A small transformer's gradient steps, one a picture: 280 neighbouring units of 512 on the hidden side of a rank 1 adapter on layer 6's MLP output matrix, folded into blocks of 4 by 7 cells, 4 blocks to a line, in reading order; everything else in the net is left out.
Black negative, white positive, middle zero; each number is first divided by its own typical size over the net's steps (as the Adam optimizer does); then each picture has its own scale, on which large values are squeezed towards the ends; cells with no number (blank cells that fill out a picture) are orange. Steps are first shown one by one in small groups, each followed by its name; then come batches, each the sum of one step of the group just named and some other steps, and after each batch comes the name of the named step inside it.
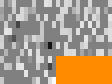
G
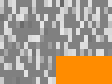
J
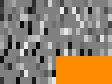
J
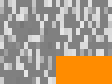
J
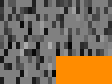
J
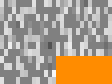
G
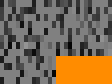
G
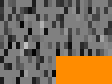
G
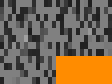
G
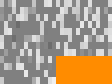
G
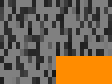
G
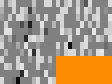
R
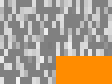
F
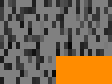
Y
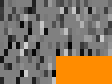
Y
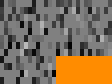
Y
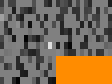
R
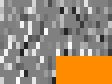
F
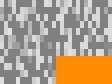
F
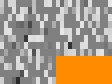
R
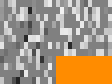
R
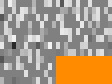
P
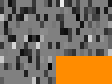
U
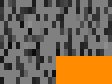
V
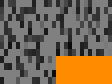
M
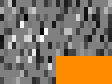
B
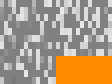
P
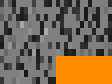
B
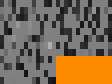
P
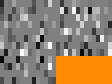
P
